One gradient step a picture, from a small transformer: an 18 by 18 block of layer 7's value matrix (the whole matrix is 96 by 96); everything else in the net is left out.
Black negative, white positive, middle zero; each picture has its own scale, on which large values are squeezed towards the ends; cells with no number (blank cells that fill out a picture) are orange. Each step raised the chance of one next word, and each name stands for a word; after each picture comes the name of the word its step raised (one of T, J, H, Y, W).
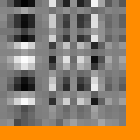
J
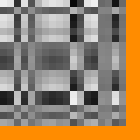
J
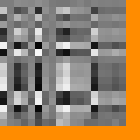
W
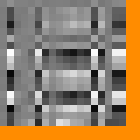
W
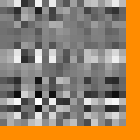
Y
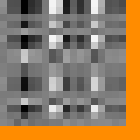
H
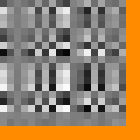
W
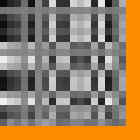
J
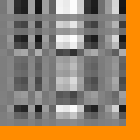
H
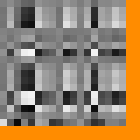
W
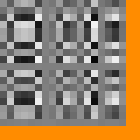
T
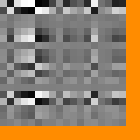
Y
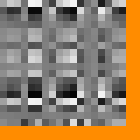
Y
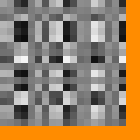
T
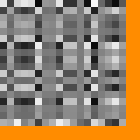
J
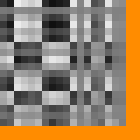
J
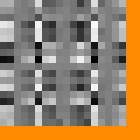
T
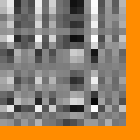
H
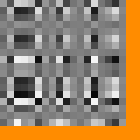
Y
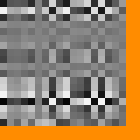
Y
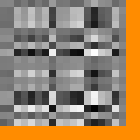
W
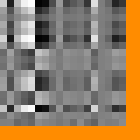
H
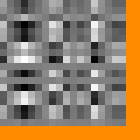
T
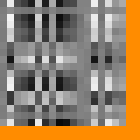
J
